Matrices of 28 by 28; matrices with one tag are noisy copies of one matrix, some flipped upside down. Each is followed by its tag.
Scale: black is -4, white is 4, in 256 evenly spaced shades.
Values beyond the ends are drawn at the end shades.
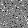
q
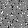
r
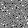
q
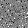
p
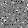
q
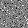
q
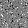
r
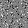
r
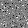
q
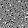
p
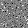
q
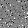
p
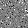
p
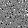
p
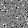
q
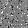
r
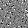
p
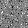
r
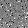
p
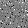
p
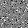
q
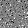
p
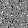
r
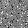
r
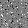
r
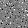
p
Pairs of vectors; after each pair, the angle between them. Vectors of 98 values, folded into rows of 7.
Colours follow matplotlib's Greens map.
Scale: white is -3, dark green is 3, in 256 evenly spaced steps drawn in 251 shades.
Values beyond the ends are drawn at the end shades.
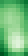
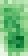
nearly opposite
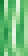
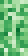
partly aligned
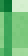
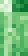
nearly opposite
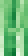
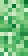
orthogonal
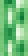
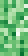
partly aligned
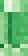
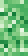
orthogonal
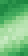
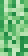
orthogonal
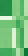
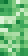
partly aligned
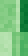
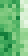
nearly opposite
